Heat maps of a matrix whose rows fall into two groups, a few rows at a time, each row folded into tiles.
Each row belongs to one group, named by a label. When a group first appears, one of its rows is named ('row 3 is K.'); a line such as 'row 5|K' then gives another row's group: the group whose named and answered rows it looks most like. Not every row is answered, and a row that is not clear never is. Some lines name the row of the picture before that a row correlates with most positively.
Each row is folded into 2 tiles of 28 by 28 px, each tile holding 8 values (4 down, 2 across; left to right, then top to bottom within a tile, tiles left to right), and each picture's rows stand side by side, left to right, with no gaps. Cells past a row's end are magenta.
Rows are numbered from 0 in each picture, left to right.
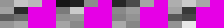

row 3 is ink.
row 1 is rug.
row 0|ink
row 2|rug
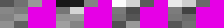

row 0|rug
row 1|rug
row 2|ink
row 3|ink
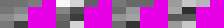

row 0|rug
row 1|ink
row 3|ink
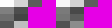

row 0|ink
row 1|ink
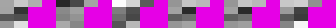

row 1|rug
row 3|ink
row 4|ink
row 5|ink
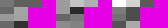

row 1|ink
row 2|ink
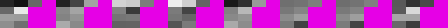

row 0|rug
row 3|ink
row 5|rug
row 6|rug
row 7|rug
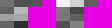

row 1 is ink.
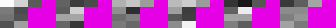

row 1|rug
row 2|ink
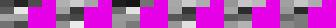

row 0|rug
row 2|rug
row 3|ink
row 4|ink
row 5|ink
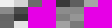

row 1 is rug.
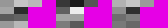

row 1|rug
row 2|ink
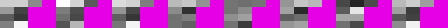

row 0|ink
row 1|ink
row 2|ink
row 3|ink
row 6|rug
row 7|ink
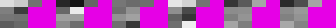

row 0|ink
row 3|ink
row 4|rug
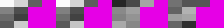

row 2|rug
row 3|rug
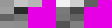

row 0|ink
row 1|ink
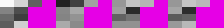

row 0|ink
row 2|ink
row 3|ink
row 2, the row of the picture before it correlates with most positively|0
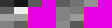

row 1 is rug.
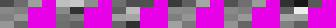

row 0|rug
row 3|rug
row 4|rug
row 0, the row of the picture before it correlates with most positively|1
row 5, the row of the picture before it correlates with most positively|0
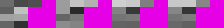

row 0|rug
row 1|ink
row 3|ink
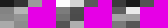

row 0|rug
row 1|ink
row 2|rug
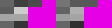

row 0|rug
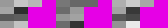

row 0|ink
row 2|ink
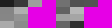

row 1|rug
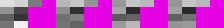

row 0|ink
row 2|ink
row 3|ink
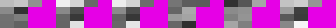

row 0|ink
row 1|ink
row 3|rug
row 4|rug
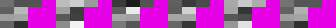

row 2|rug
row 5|rug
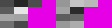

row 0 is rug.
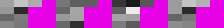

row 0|ink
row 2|rug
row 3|ink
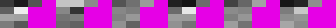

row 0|rug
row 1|ink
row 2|rug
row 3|rug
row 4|rug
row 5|rug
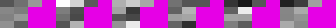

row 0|rug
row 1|ink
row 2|ink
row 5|rug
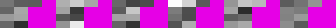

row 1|ink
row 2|rug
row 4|ink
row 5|rug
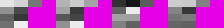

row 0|ink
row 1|ink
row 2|rug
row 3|ink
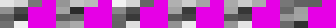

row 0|ink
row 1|ink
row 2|ink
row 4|ink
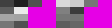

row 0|rug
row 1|ink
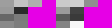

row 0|ink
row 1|ink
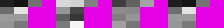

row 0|rug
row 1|ink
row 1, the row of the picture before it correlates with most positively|1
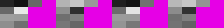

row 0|rug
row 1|ink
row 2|rug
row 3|ink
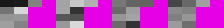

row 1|ink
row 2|rug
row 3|rug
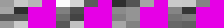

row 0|ink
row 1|ink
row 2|rug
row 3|ink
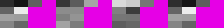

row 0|rug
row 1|rug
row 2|ink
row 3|rug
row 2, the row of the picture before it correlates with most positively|3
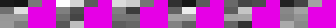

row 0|rug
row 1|ink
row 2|ink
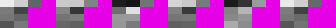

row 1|ink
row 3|ink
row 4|rug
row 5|ink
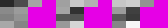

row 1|ink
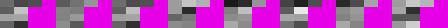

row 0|rug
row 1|rug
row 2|rug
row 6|rug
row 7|ink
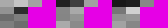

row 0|ink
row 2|rug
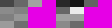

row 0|rug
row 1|rug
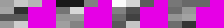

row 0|ink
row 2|ink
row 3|rug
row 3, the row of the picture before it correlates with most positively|1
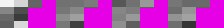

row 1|rug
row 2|rug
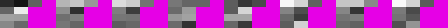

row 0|rug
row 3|rug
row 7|ink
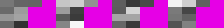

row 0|rug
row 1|ink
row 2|rug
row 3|ink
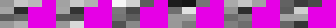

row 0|ink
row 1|ink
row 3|rug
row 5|rug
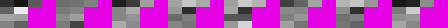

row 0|rug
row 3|ink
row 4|ink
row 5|rug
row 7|rug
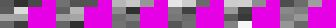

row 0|rug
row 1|rug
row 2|ink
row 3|ink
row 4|ink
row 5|rug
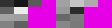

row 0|rug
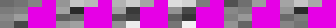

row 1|ink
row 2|ink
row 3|ink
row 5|ink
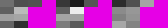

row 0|rug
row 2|rug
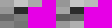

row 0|ink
